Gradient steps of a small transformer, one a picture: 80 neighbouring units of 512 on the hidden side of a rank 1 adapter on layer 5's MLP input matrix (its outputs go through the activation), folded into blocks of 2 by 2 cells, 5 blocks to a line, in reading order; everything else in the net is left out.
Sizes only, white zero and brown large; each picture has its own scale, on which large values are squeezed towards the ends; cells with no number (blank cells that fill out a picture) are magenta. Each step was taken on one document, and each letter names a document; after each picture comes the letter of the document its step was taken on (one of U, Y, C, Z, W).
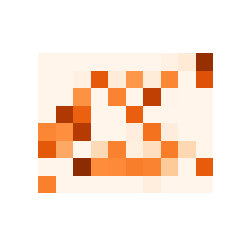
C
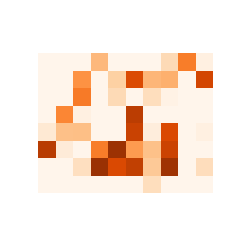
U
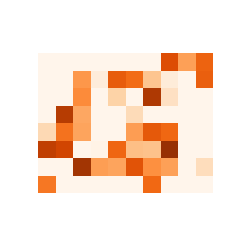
C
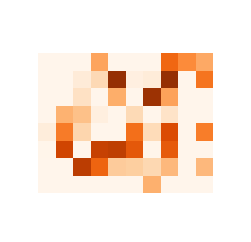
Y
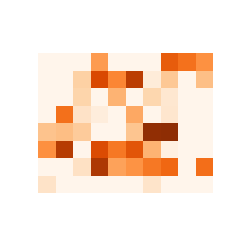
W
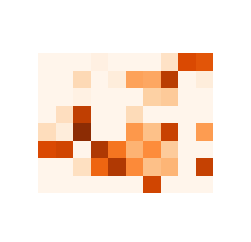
U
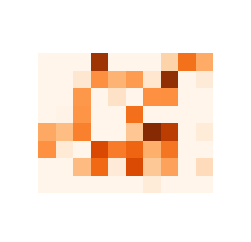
W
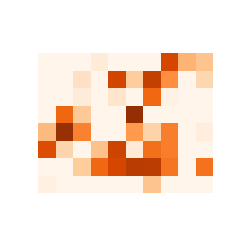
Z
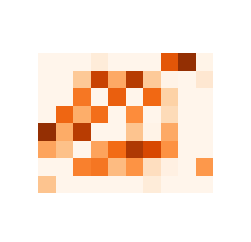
W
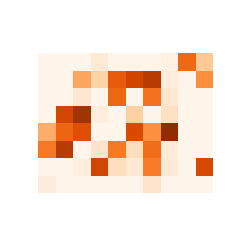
W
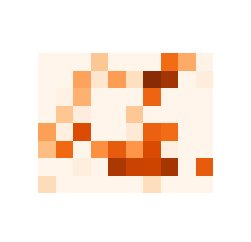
Z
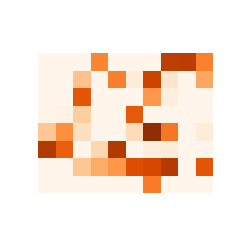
Z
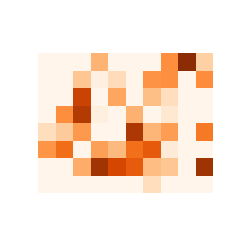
Y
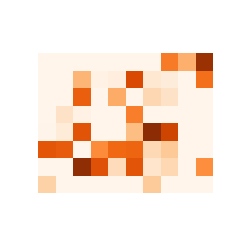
C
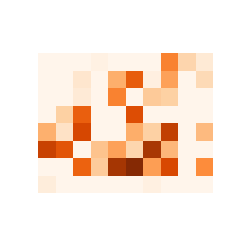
U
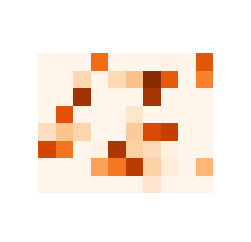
Z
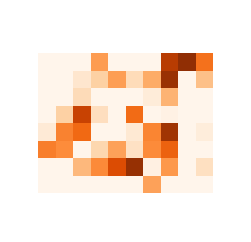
Y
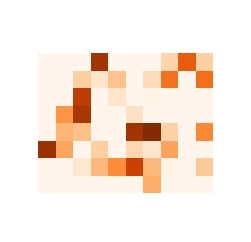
Y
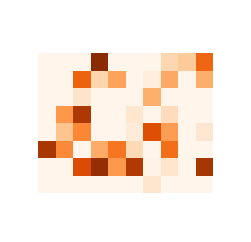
Y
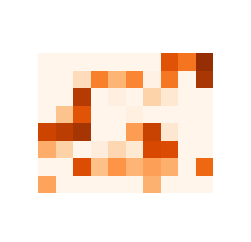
C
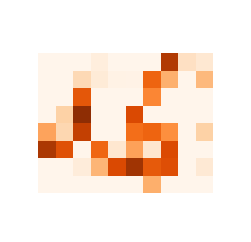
U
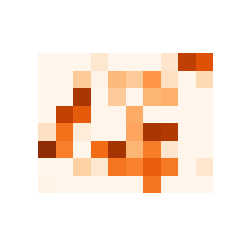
Z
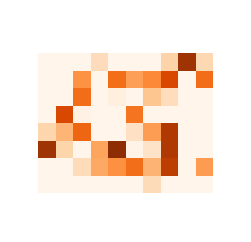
U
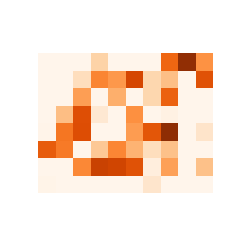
W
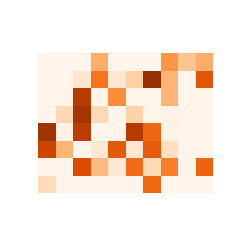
W
